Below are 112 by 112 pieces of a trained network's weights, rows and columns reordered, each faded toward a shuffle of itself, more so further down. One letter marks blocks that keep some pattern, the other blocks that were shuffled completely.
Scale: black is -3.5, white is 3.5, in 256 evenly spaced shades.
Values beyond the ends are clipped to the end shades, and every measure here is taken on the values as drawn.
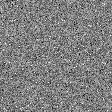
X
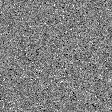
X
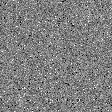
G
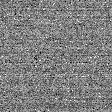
G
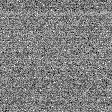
G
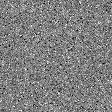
X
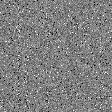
G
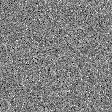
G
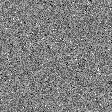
X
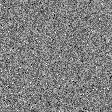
X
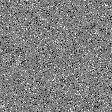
G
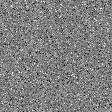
X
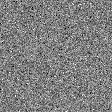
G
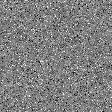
X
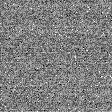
G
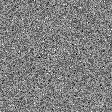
X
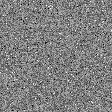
X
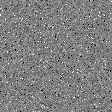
X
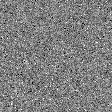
X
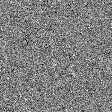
X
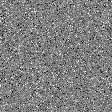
X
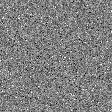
X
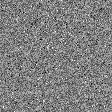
X
